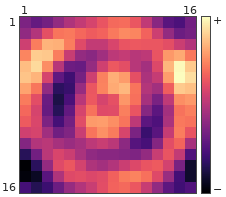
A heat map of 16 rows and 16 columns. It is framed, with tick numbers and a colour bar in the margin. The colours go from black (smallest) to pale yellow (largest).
Lone odd cells: none. Ninth with the lowest average: bottom left. Rings: centred on the centre.
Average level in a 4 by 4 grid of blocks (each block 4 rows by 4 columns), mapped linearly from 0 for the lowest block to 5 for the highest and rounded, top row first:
4342
3245
2323
0331
